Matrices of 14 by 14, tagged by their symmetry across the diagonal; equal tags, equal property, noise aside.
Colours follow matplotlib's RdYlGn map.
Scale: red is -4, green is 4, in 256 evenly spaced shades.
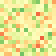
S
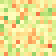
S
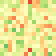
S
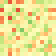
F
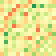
F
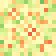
F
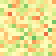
S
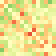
F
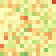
S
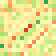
F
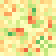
F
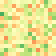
S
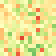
S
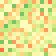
F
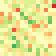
S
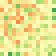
F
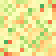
F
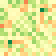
F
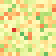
S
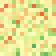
S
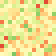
F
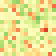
S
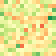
S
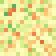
F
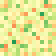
F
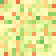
F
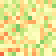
S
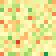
S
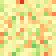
S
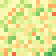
F
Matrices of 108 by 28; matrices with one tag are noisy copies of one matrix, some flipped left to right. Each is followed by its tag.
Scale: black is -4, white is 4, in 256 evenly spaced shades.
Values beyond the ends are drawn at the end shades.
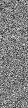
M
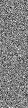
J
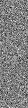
J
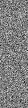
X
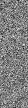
M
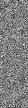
M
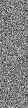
J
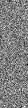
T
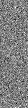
J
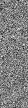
M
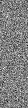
X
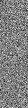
J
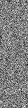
T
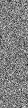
T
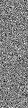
J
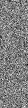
T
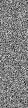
X
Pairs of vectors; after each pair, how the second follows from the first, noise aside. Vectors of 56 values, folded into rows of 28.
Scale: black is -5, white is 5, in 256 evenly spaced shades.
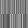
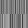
negated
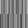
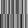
scaled up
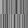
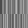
negated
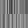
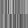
negated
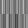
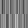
negated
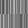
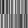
scaled up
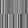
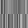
negated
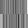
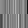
negated
